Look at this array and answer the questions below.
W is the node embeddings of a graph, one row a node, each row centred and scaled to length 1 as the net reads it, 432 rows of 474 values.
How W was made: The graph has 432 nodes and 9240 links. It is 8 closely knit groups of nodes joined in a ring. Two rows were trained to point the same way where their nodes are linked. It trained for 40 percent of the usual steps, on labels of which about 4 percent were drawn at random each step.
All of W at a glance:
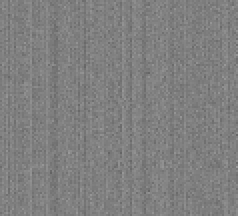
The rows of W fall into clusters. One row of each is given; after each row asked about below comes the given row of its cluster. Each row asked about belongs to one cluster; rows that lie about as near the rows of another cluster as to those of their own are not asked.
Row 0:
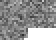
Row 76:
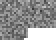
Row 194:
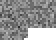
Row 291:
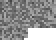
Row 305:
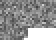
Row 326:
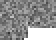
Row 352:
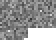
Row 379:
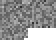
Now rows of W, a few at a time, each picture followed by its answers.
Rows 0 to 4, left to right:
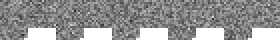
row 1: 352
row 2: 291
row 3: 305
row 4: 326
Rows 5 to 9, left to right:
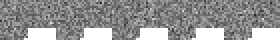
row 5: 352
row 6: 194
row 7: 305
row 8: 326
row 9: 326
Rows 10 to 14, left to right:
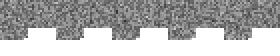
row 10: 352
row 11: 379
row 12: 305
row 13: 291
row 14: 194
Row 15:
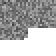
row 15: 291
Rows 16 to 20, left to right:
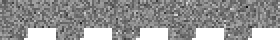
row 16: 76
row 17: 194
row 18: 305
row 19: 76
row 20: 379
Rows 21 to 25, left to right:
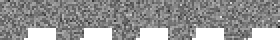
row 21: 326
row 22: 352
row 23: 305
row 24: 291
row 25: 0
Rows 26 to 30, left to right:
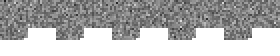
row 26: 0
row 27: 326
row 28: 194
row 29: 379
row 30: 326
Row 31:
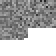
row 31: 76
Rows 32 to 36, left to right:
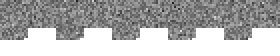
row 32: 379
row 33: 305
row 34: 194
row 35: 194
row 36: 379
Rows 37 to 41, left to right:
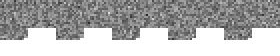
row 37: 305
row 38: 291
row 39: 305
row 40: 326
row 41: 352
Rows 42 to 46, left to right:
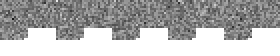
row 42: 194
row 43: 291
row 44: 352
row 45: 291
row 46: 352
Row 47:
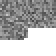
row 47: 76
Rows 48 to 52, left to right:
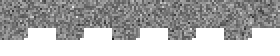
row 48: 194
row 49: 194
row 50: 76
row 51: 352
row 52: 326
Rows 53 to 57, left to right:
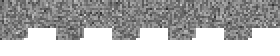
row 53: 291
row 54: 76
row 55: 76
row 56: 291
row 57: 352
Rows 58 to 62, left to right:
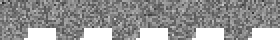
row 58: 291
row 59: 0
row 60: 326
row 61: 0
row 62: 305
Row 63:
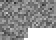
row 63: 0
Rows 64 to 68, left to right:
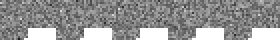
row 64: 379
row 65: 305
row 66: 352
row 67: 305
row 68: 194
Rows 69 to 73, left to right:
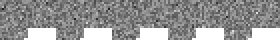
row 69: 379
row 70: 379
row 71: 291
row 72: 379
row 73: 352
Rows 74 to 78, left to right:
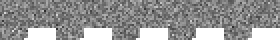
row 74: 194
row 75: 326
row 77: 379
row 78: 0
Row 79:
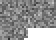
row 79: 76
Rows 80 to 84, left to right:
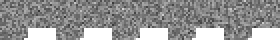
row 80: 326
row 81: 0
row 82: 326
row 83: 291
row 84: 305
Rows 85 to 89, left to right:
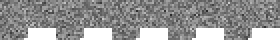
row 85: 0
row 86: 194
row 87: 0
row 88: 326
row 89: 76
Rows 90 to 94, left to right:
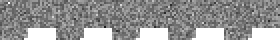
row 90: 291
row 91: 379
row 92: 0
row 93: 0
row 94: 291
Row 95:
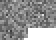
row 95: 0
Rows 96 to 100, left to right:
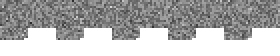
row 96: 379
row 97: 194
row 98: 291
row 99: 352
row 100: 0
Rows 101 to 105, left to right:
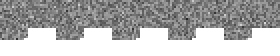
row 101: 194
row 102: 305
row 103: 326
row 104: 379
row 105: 352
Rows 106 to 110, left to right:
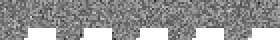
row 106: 291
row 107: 76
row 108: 194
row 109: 326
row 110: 291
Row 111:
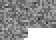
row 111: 291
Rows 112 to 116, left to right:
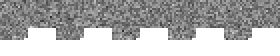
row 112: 326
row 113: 305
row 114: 194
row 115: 291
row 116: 194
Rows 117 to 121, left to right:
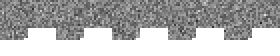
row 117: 352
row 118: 194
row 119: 0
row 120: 194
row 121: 379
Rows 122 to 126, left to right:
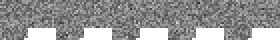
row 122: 379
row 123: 326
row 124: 76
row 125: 326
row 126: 76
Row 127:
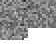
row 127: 194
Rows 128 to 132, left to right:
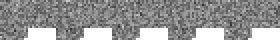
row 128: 0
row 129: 305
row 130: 305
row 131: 305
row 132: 76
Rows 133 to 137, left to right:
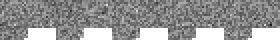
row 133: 352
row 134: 291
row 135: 0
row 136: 352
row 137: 352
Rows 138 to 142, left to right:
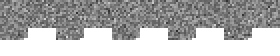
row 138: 0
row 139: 76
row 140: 0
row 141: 326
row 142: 305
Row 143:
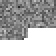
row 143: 76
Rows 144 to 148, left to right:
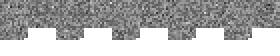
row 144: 326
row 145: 352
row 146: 326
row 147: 352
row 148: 326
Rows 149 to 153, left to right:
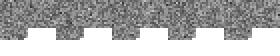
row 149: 76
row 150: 305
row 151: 291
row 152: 291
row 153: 291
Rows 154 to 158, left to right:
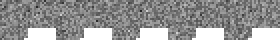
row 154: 379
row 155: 326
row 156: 379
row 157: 194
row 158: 305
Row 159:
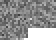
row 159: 326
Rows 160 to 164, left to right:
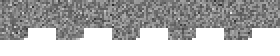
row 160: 305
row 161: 291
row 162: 379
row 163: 352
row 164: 352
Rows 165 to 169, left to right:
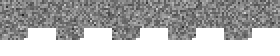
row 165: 194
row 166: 76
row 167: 305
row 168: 194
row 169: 0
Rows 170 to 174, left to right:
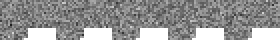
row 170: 352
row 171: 194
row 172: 0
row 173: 291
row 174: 0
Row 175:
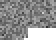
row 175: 326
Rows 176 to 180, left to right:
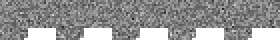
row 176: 194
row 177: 305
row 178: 0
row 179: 194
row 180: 352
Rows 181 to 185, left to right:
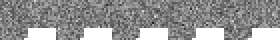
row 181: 291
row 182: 194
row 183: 194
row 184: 76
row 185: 305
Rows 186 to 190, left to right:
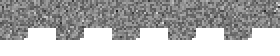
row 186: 194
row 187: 305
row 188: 352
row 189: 194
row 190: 0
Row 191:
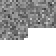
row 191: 194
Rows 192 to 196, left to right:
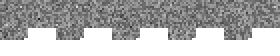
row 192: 379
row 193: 379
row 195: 194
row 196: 326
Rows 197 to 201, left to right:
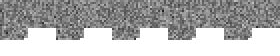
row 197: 291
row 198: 76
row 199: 291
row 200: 305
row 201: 76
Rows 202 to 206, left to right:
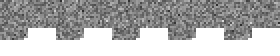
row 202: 0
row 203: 0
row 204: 379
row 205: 0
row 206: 326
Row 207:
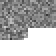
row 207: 0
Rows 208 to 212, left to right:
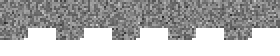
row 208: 326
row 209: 352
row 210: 326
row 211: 76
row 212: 352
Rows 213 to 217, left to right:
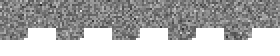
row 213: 0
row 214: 352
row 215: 76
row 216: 305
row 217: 0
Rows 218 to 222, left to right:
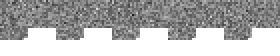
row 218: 305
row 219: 76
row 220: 291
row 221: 194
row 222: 76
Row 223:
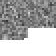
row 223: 194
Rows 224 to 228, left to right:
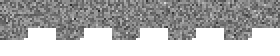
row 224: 326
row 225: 305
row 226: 76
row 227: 352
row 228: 194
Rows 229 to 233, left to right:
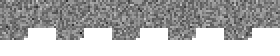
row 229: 305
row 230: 352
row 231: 379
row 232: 291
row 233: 305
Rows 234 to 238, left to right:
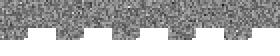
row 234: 352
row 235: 291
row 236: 194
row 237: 76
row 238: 194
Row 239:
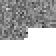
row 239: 291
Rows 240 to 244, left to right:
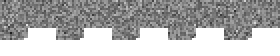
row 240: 0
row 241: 76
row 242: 76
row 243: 194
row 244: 305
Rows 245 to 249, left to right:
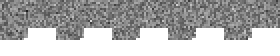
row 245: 0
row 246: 76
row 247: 379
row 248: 305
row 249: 379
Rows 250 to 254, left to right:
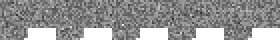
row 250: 76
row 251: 291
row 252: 352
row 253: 352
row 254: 305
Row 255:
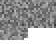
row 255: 194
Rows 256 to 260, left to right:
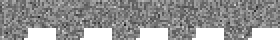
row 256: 291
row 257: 194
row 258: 291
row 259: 291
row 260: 305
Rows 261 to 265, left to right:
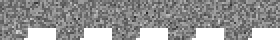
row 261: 291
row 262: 379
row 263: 305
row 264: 352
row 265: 379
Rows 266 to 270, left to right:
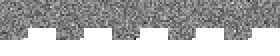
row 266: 326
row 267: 352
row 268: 291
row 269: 76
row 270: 194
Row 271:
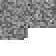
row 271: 76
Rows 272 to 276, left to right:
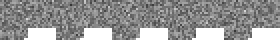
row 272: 352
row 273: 305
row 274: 0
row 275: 352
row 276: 326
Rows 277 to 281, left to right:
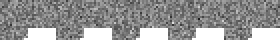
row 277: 352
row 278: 291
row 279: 305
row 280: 291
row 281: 76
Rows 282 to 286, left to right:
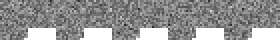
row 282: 0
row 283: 326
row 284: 291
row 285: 326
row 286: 0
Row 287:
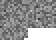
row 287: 379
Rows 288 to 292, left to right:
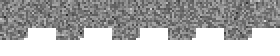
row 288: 0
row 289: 352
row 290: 76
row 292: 291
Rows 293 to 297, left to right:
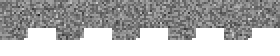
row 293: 76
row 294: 0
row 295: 352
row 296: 76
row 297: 194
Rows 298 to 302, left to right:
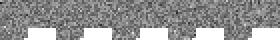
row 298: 326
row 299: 352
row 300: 379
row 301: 194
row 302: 305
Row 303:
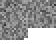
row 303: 379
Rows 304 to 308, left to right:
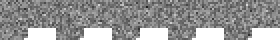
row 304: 194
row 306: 305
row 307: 305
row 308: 305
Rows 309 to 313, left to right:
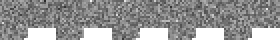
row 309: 194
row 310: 291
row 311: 0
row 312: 194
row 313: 326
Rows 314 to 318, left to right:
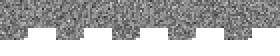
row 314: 305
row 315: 379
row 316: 305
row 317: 0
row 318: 352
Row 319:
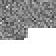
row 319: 76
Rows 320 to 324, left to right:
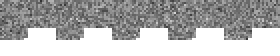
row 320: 326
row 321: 291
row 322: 0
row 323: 0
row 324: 291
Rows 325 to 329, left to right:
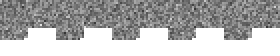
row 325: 291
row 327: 379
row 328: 379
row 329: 0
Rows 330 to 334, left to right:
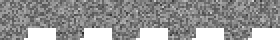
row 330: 326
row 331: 326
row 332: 0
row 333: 326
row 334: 0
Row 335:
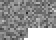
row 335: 0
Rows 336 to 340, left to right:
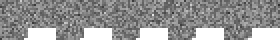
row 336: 76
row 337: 326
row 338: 76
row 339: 305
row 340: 305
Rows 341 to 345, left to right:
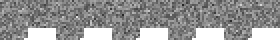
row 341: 326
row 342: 194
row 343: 194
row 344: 379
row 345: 194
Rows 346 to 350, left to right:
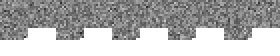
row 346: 194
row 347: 352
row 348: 379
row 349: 326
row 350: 305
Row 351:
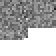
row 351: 352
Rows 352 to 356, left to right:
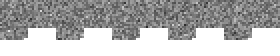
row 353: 194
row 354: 76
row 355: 379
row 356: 0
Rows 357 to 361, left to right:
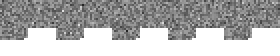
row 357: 76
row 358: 379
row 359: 352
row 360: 352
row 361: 76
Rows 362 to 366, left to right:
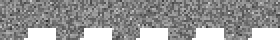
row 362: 352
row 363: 305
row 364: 326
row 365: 76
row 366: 194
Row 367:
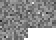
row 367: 352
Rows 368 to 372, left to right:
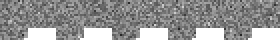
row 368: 0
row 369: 326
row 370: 0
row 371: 352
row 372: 194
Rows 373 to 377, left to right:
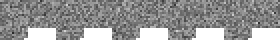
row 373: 326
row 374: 352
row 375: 0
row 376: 352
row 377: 76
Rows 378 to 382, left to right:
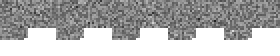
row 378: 76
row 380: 76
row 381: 352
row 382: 352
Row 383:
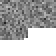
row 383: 326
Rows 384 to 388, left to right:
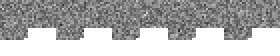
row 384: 379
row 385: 379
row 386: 194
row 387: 194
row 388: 305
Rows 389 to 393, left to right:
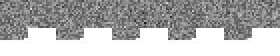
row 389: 326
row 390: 291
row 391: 352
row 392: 352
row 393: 305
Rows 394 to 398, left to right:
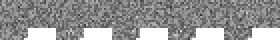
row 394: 194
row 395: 352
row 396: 76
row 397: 305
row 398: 305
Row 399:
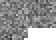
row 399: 326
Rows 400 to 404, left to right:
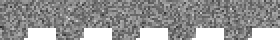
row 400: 379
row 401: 0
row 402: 326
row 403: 0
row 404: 305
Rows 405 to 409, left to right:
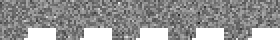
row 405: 291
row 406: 326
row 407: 326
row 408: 326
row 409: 305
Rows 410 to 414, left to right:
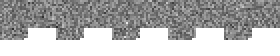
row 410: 291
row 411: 379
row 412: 379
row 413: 76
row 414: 194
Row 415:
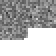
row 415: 291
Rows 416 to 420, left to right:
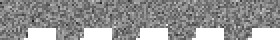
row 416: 326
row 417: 194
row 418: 379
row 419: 0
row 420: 305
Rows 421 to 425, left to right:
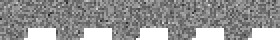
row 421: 0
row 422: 291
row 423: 194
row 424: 305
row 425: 0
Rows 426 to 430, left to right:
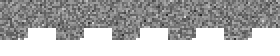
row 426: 0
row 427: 352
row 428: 326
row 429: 76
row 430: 0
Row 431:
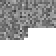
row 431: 305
